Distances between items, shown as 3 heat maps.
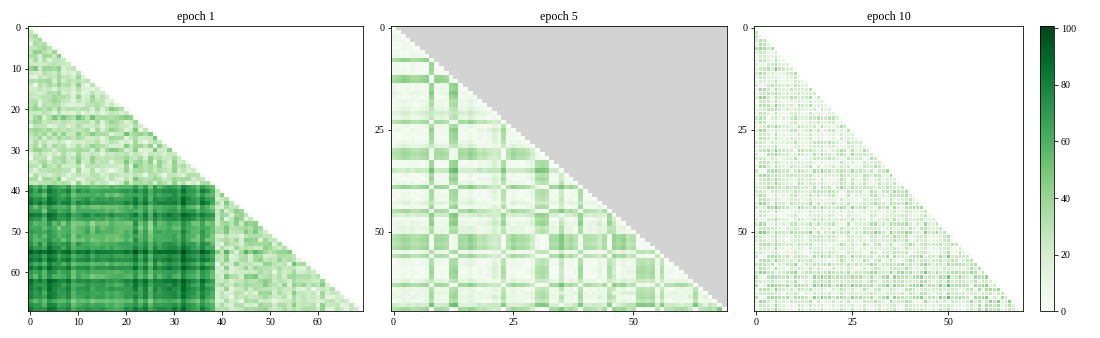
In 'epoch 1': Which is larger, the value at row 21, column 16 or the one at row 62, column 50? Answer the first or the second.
the second
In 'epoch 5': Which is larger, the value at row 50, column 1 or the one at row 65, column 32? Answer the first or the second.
the second
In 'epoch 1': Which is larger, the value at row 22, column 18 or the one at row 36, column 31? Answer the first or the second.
the first
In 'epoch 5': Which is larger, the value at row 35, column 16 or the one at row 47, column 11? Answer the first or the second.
the first
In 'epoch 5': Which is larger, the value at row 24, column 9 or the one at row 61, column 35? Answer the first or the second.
the second
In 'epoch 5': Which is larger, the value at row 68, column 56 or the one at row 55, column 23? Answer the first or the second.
the first
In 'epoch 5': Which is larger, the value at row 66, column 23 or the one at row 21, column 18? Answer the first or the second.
the first
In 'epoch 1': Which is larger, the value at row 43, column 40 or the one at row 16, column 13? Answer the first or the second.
the second
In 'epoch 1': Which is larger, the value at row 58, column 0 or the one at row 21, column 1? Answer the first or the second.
the first
